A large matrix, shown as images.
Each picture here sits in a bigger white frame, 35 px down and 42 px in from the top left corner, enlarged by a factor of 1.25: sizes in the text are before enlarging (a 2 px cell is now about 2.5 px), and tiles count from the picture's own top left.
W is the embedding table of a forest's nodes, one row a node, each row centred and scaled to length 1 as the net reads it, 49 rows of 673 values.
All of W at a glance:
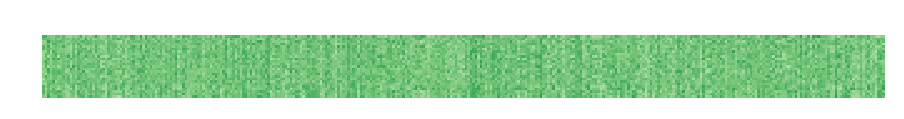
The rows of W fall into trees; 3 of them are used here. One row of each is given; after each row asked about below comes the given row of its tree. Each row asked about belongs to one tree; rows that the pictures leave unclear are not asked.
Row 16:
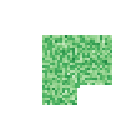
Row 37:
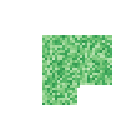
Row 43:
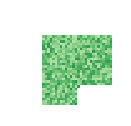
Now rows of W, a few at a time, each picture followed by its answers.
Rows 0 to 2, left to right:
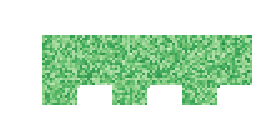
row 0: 43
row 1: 43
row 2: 43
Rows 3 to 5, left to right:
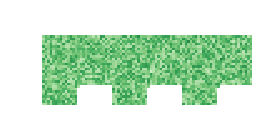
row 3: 16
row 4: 37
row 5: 37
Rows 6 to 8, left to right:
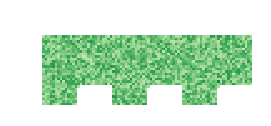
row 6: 37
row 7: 16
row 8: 43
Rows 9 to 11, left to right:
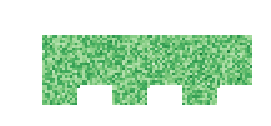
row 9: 43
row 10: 43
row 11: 37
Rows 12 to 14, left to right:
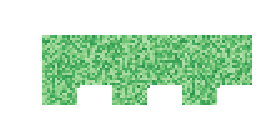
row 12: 37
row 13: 43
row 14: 37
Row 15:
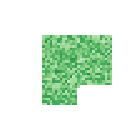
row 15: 16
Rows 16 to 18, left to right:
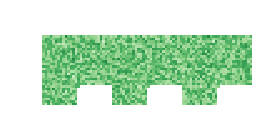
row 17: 16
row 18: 37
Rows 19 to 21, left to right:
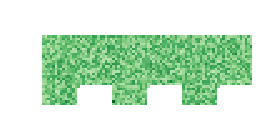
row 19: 37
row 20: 43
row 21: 16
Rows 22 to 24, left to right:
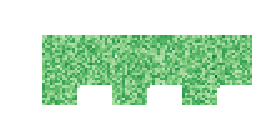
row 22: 16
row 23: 37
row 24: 16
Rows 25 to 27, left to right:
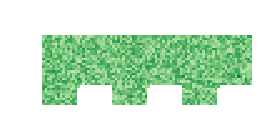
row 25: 16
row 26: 37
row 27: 43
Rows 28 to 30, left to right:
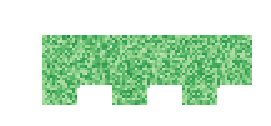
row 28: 37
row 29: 37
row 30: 37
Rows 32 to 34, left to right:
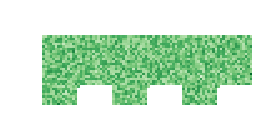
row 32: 16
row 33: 43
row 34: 16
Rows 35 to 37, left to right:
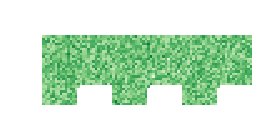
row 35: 37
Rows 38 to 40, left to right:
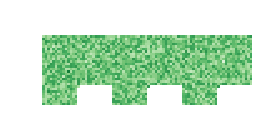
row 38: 37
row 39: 43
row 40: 43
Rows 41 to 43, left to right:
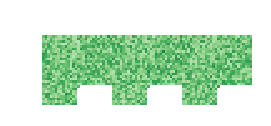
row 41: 43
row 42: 43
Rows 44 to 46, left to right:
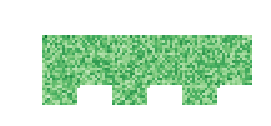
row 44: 37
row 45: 37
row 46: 37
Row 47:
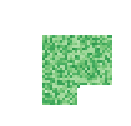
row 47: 43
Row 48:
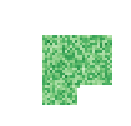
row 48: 37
